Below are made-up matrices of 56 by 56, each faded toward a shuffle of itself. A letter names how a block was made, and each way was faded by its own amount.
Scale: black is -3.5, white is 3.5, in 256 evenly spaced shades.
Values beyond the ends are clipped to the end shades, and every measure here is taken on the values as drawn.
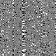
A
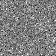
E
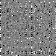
A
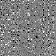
A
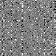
A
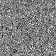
E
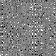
A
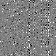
A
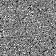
E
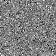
E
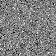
E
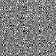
A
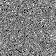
E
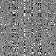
A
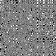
A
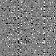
A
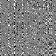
A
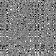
A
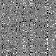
A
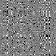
A
